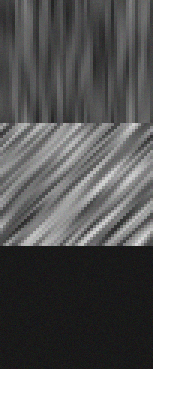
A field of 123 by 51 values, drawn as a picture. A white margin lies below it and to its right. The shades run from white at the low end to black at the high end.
The table splits into 3 rows of 1 panel. Panel 1,1: high, streaked downward. Panel 2,1: middling, slanting up to the right, strong in contrast. Panel 3,1: very high, flat.
